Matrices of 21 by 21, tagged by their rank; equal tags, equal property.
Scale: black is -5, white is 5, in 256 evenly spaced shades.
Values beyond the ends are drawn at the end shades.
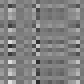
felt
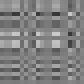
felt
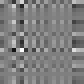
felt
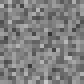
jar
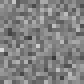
jar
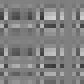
felt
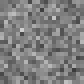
jar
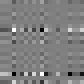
felt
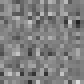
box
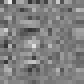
box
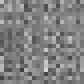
box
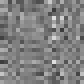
box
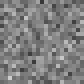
jar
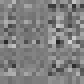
box
